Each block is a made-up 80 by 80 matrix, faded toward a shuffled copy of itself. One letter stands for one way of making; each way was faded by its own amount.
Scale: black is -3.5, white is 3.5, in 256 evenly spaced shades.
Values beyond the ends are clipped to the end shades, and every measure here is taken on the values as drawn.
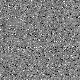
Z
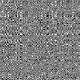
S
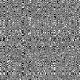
S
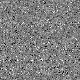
Z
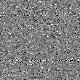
Z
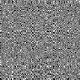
S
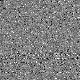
Z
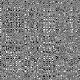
S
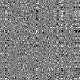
S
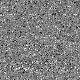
Z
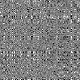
S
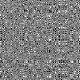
S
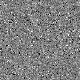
Z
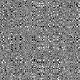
S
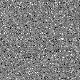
Z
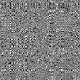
S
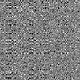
S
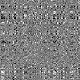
S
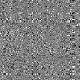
S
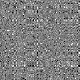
S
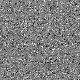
Z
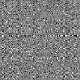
S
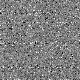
Z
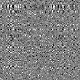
S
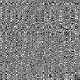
S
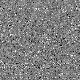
Z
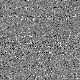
Z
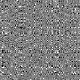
S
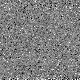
Z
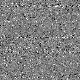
Z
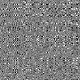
S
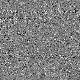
Z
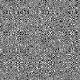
S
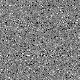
Z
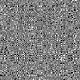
S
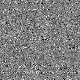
Z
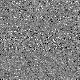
Z
